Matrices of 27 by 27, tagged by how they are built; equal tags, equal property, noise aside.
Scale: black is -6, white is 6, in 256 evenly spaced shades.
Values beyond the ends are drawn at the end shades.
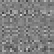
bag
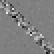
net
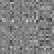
bag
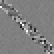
net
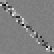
net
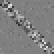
net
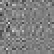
bag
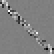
net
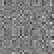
bag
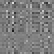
bag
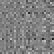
bag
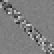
net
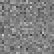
bag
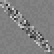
net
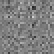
bag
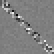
net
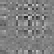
bag
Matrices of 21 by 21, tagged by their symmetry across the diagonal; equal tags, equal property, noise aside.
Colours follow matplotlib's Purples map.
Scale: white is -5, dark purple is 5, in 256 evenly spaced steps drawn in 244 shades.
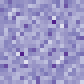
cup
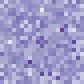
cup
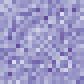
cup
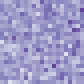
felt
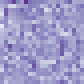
felt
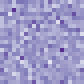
felt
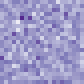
felt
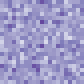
felt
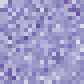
cup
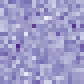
felt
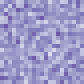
cup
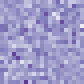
felt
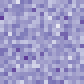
felt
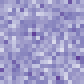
cup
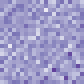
cup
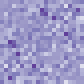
cup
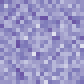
cup
